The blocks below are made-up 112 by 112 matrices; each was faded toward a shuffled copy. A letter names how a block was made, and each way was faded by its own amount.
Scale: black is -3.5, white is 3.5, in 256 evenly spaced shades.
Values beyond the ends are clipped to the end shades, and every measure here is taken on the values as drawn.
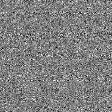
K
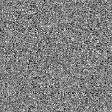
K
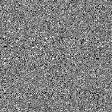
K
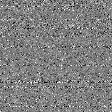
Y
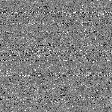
Y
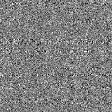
K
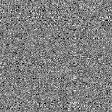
K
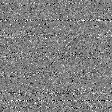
Y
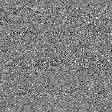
Y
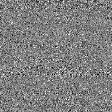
K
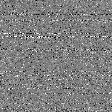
Y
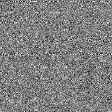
K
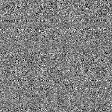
K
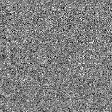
K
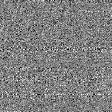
K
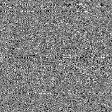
K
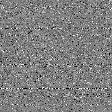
Y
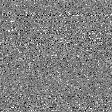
Y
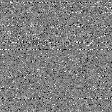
Y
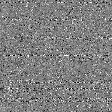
Y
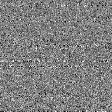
K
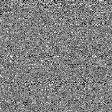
K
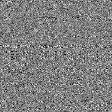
K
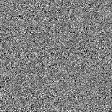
K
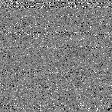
Y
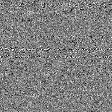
K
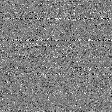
Y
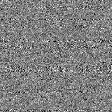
K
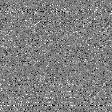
Y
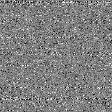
Y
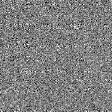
K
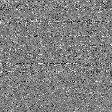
Y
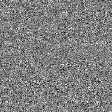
K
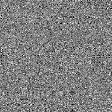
K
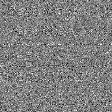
K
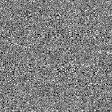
K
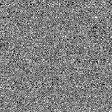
K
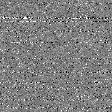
Y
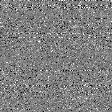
Y
